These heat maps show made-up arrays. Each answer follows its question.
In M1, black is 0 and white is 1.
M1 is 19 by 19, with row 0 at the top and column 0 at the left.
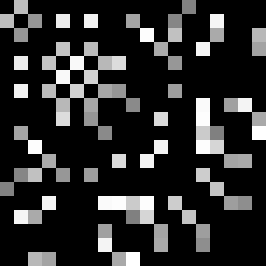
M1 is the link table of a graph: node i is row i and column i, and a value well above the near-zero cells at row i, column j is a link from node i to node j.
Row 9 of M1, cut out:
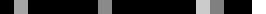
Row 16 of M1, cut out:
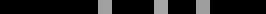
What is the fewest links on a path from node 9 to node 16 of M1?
2
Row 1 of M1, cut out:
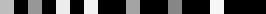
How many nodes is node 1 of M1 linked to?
7
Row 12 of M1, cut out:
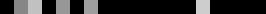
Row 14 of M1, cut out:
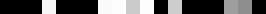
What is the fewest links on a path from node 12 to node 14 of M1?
1
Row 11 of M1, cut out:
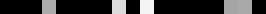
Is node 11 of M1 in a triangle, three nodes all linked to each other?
no
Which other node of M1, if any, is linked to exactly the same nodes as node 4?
node 6
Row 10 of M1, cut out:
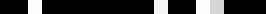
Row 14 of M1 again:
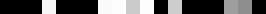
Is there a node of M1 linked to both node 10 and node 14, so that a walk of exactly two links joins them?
no
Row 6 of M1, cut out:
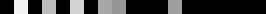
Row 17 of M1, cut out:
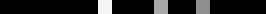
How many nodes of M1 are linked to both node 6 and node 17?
1
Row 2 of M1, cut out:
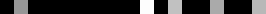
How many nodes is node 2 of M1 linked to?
5
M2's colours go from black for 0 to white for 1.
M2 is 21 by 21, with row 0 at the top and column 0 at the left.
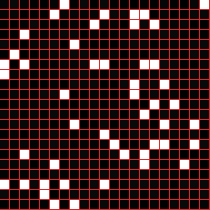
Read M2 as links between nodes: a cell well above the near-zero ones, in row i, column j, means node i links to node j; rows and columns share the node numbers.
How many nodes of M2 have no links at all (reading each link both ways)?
0
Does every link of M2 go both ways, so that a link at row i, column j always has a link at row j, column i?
no
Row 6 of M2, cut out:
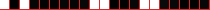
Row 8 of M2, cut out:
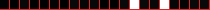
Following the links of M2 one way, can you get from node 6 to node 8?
no
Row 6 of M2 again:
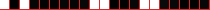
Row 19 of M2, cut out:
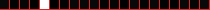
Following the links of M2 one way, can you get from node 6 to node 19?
yes
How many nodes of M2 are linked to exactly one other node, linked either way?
3
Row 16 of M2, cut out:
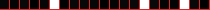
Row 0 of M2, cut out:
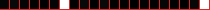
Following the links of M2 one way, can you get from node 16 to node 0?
yes
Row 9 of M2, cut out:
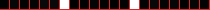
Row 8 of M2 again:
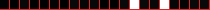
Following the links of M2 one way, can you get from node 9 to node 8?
no
